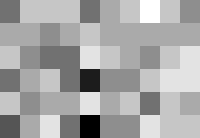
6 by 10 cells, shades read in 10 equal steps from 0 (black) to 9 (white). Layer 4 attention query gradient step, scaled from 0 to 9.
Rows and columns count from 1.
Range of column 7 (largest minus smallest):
2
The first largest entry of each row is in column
8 5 5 9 5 3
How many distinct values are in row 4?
6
